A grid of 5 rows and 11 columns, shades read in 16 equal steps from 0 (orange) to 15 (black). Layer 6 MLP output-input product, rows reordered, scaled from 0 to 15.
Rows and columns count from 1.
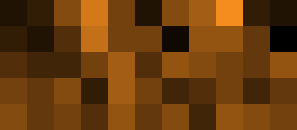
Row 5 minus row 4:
-1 0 1 -2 1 1 -4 1 -2 -4 -1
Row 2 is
12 13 10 3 8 8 14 6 6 9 15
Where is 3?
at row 2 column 4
